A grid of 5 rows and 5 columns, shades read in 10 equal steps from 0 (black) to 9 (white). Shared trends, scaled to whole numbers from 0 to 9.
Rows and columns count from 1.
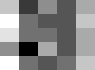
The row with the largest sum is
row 5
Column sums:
38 14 21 16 32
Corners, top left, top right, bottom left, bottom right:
7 6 9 7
